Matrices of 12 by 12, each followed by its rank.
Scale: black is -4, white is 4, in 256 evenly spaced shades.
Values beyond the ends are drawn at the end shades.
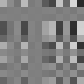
one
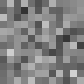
full rank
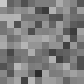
full rank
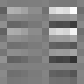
one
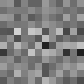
two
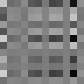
one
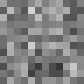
two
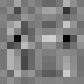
two
